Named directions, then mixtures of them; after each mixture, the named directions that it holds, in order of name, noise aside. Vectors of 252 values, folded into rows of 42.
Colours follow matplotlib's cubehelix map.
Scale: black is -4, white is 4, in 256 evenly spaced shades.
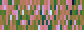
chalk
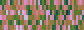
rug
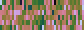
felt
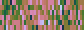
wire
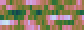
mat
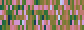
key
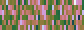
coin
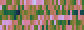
felt, mat, wire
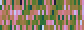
felt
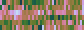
felt, mat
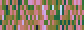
coin, wire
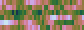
mat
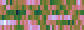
mat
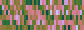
coin, mat, rug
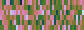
coin, felt, rug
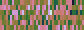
chalk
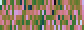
felt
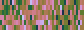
wire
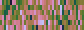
wire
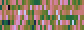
coin, key, mat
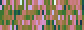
felt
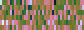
felt, mat, wire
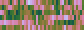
coin, key, mat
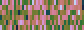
coin, felt, rug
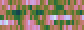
mat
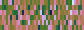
chalk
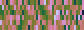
coin, rug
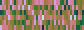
coin, felt, key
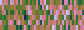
rug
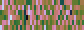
chalk, key, rug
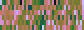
felt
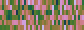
coin, key, mat
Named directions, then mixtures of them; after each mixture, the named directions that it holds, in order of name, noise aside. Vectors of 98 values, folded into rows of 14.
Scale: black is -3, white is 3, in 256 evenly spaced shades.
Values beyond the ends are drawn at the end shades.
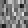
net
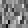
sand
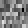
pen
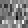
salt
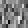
sand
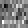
pen, salt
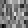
net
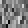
sand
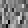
sand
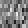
pen, salt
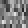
net, pen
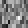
net, sand
